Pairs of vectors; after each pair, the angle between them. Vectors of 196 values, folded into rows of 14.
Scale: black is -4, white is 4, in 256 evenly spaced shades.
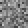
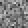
partly aligned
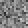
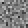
partly aligned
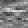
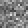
partly opposed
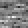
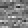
nearly parallel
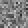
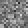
nearly opposite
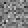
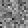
orthogonal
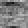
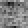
nearly parallel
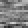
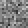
orthogonal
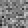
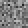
orthogonal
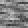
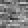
nearly opposite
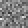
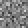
nearly parallel
